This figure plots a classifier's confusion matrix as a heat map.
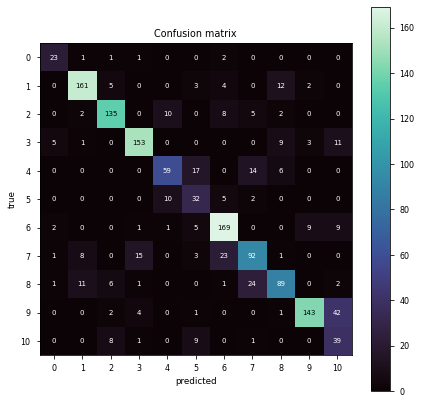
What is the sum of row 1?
187
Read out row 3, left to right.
5 1 0 153 0 0 0 0 9 3 11
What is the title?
Confusion matrix
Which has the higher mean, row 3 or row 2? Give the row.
3
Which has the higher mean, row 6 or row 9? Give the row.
6
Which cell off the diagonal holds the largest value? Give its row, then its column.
9, 10
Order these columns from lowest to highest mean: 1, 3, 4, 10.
4, 10, 3, 1
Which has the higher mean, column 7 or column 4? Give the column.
7
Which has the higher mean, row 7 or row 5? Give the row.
7
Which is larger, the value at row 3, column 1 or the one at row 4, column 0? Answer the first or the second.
the first
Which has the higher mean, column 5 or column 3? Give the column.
3
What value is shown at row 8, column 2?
6
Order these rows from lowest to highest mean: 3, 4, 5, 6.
5, 4, 3, 6
